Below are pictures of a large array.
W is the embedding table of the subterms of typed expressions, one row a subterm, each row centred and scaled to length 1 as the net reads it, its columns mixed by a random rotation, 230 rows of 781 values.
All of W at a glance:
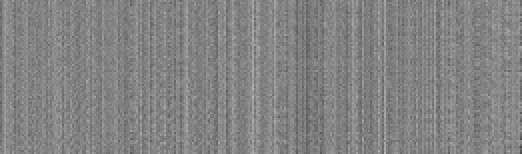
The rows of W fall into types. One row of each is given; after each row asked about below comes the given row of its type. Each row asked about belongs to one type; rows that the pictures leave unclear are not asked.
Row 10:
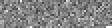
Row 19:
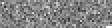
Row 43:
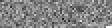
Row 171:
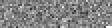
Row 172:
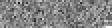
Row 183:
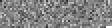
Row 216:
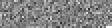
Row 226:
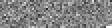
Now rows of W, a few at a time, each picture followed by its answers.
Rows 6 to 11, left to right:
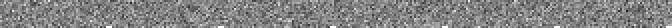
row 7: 43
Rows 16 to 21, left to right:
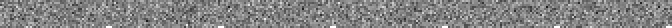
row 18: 19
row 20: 43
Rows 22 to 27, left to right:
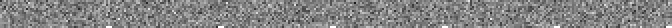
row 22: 183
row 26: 172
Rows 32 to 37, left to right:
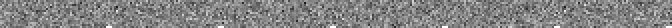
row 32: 10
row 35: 216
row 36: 43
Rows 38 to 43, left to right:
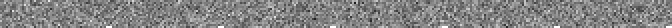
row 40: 226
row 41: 172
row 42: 216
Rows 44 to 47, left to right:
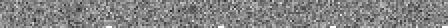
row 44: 172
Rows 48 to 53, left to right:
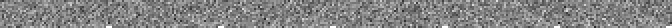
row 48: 171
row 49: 43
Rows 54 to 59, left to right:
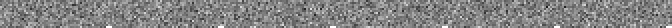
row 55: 19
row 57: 226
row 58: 10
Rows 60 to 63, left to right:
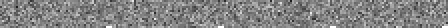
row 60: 226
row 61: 172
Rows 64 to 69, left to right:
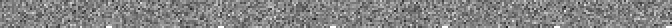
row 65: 183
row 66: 226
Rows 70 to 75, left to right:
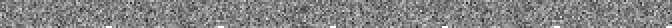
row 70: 216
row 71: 172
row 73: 43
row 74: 172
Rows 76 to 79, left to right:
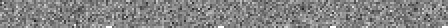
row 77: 216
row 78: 43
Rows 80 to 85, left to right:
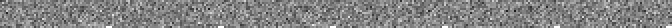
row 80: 43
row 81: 216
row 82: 43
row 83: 171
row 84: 172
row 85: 19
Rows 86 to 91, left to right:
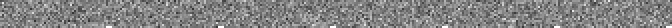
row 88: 43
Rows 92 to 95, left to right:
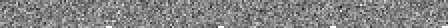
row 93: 10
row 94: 10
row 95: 19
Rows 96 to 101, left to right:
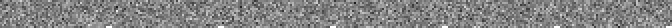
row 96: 43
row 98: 226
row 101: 216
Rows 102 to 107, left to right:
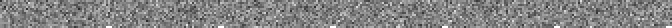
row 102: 183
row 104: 226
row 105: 226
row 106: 10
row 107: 10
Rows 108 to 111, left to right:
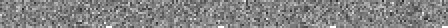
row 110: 172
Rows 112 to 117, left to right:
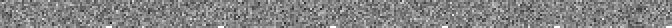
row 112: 19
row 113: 10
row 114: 216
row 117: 172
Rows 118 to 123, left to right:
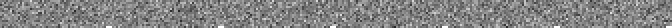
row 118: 171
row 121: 216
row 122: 216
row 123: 216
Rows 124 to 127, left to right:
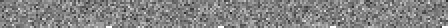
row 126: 43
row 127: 226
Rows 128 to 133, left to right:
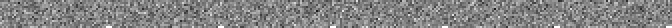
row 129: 171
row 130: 171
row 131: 10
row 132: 226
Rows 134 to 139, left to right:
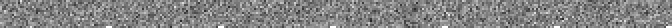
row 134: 10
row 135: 171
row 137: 172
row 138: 216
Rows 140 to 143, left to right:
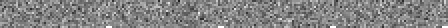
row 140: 171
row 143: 183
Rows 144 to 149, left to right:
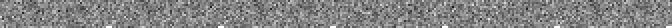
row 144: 172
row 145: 10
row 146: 226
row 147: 171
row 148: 19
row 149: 226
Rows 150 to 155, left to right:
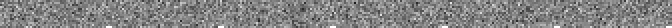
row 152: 172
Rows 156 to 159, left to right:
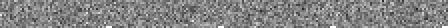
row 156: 216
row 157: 43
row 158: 10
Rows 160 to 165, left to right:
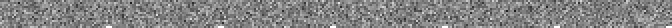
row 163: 19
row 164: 172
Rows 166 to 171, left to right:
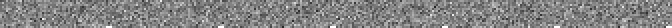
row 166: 172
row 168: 171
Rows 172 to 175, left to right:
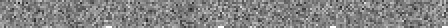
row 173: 172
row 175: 183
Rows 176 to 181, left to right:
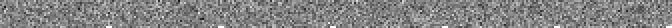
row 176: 19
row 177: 183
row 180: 226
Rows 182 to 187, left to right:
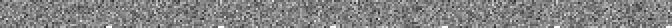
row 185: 172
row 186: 183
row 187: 226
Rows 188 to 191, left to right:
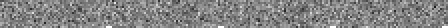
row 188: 171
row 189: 183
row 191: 10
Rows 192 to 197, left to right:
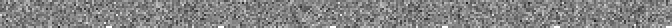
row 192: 216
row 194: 43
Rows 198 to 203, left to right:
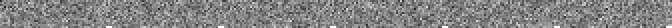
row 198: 183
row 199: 226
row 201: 183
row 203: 226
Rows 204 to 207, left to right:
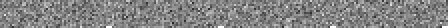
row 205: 216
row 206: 171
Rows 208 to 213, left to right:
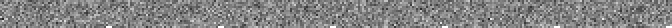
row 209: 43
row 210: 226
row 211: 216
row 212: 172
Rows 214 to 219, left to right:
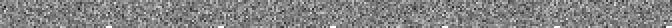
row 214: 19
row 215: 19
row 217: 43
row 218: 183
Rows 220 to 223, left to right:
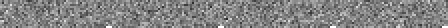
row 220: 10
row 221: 10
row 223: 226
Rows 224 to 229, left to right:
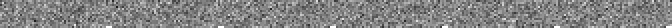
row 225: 183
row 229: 226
